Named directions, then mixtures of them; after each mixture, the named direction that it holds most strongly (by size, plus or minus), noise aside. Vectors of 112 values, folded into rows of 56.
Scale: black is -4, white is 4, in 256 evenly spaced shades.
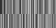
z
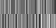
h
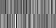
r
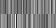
r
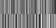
h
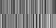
h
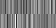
r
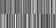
r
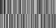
z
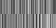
h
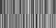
z
